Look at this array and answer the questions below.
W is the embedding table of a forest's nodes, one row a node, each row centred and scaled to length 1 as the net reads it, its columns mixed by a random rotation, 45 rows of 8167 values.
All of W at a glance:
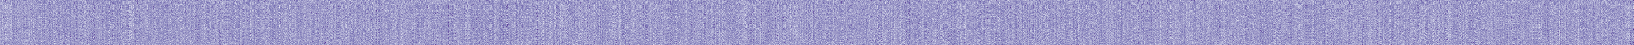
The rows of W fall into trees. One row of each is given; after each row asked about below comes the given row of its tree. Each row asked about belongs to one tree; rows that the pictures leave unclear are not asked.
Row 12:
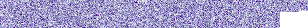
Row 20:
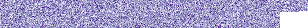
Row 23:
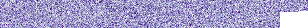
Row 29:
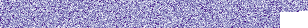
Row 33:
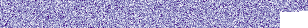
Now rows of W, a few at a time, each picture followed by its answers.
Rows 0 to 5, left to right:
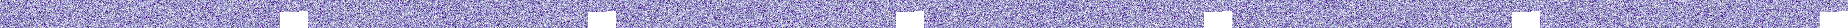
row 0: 29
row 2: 23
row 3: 23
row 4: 20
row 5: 12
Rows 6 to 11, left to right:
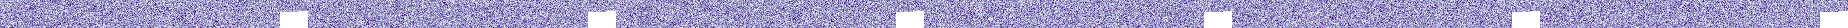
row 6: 12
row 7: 12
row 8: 12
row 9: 33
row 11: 23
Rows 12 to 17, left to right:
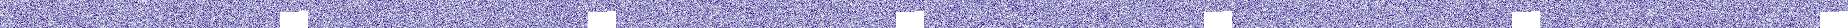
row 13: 33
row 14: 23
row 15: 12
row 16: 29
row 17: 20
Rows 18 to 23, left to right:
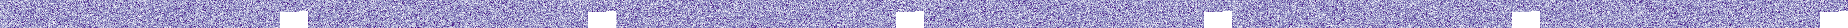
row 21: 23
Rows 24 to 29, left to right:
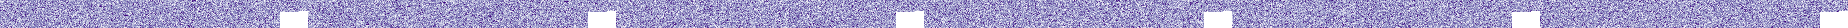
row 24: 12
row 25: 12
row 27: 12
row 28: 20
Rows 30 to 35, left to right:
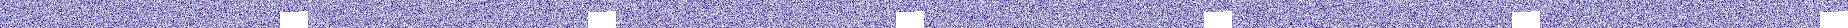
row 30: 23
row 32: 23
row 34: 12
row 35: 23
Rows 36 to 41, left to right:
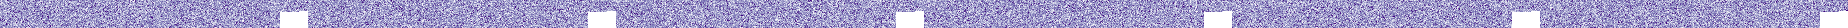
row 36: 33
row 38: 12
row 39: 23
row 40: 33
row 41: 23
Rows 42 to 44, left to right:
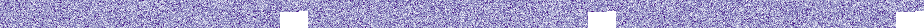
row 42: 29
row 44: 33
